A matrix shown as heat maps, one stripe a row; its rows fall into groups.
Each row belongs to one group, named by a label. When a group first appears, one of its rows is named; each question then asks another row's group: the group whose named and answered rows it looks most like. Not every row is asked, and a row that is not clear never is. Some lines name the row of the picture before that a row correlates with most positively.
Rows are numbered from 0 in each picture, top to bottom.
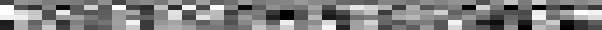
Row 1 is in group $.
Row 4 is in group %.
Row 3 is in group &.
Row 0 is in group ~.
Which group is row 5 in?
%
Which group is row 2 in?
&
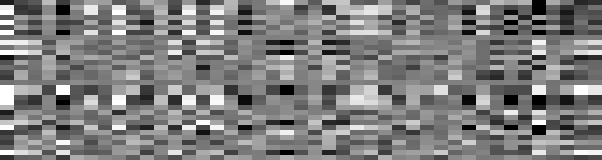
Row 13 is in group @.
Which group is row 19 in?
$
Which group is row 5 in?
%
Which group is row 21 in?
$
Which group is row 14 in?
%
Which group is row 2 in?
$
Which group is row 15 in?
%
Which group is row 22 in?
~
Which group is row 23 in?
%
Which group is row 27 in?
%
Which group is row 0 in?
@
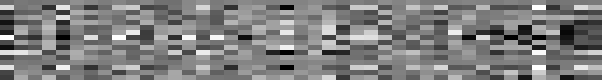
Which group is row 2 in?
@
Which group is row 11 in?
@
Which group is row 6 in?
%
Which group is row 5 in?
%
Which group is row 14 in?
~
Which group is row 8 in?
%
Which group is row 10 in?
&
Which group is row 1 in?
&
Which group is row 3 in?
~
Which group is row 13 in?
&
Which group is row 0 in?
@
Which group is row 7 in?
$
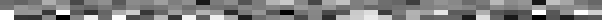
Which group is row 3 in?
$
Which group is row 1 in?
~
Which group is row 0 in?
@
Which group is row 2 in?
&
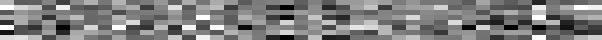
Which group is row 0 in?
$
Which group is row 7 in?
&
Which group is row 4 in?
%
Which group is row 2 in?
~
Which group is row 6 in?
@
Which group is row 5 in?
$
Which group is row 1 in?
&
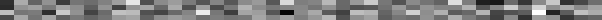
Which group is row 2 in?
&
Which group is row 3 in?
%
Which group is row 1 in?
~
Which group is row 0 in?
%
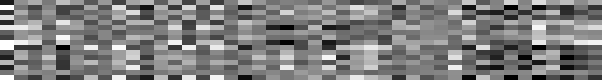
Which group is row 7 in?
~
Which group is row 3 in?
$
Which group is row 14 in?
~
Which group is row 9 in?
$
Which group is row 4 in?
~
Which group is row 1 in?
$
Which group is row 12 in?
$
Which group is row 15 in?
$
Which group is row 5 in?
&
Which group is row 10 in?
%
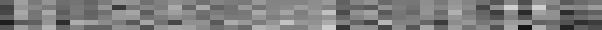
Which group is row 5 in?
%
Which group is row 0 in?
%
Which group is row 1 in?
~
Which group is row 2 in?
%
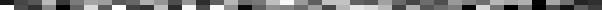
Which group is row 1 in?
$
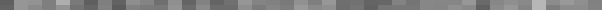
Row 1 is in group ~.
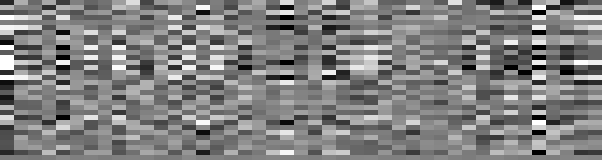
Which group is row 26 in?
@
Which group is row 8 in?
~
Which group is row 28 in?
~
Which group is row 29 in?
~
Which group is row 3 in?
&
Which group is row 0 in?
%
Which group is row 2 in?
@
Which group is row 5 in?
&
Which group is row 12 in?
&
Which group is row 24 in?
&
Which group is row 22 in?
~
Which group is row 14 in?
%
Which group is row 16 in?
@
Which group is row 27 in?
%
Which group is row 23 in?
$
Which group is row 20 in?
@
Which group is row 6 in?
$
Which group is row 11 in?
$
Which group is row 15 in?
&
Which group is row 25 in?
~
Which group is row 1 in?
&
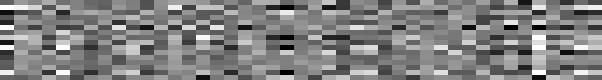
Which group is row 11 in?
~
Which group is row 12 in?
~
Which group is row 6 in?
~
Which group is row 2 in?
@
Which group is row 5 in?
$
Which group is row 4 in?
~
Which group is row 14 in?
&
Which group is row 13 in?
%
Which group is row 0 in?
%
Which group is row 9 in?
&
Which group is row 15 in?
@
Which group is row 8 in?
~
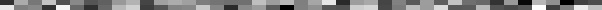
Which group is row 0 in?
%
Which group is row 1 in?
&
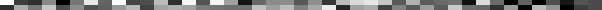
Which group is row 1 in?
%
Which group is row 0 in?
$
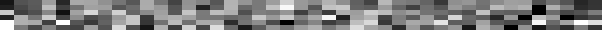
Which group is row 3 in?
%
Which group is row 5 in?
$
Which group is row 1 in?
@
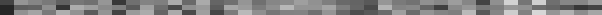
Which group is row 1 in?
@
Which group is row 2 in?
~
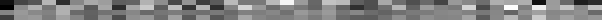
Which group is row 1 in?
~
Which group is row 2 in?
~
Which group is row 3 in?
~
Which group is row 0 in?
@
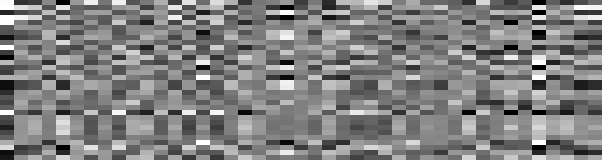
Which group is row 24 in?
~
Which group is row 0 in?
$
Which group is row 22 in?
$
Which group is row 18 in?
~
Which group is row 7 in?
@
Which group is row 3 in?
&
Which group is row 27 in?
~
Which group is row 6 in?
@
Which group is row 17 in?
@
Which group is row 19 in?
~
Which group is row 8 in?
~
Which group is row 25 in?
~
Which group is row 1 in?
&
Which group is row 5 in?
~
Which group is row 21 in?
%
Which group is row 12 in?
&
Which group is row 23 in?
~
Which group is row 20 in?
%
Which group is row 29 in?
$
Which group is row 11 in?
~
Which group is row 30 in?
@
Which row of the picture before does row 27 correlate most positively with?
3
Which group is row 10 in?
%
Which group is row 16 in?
@
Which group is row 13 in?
@
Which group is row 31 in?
~
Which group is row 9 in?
$
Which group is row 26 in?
~
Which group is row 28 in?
&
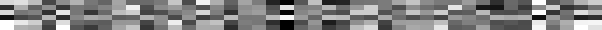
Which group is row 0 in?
&
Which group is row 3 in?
@
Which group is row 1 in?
%
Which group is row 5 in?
&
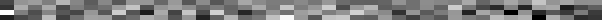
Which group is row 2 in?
$
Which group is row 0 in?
~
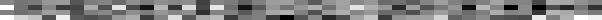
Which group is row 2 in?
@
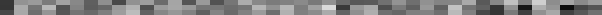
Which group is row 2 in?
%
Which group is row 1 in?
%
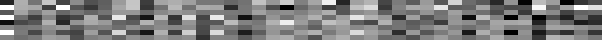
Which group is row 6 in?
$
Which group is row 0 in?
%
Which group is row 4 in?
@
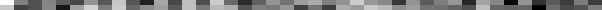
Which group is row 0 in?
$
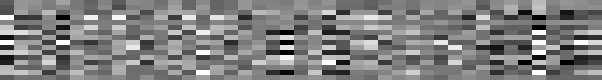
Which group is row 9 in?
%
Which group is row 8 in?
&
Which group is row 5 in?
$
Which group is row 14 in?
&
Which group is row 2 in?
%
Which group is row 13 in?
$
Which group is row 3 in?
$
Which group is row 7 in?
@
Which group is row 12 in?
%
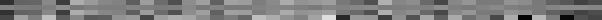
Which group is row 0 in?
@
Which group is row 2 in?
@
